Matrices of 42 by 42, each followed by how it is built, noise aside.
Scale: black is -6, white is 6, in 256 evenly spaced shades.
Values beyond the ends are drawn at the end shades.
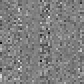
uneven columns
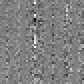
uneven columns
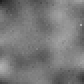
smooth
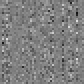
uneven columns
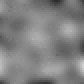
smooth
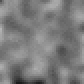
smooth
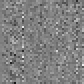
uneven columns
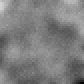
smooth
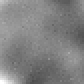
smooth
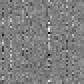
uneven columns
